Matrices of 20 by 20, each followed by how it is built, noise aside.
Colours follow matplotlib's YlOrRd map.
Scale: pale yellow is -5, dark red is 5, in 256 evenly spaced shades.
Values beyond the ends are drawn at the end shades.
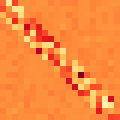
banded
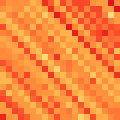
Toeplitz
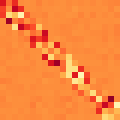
banded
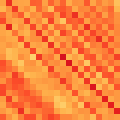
Toeplitz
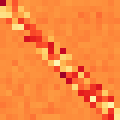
banded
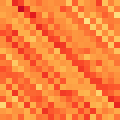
Toeplitz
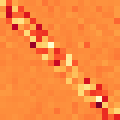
banded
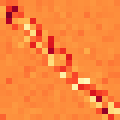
banded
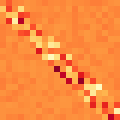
banded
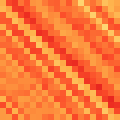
Toeplitz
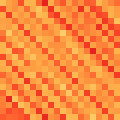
Toeplitz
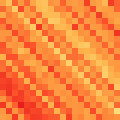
Toeplitz
